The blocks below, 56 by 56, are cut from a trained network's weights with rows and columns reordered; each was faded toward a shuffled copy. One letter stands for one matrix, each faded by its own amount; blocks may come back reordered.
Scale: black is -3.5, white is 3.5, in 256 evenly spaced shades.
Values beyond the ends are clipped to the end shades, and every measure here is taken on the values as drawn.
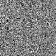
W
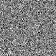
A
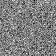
A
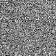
W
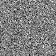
A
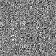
W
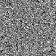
W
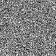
A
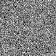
W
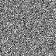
A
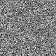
A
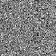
W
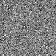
A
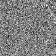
W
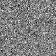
W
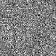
W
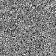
A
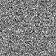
A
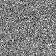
A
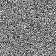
A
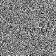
W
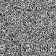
W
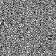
W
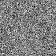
A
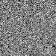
W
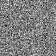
A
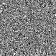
A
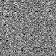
W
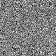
W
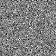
W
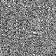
W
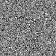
W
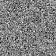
A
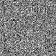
W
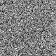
A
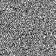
A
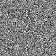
W
